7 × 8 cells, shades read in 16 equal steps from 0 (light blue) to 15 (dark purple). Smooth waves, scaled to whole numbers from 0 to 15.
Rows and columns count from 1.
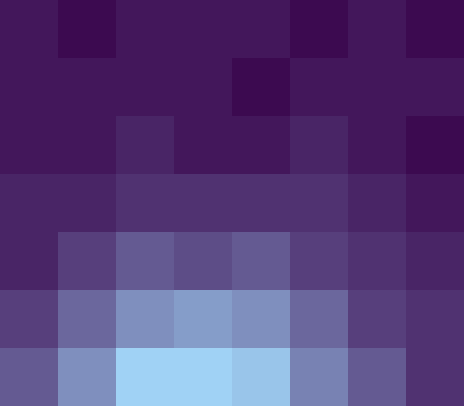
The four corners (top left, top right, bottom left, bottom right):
14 15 9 12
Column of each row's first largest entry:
2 5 8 8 1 8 8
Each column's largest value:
14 15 14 14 15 15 14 15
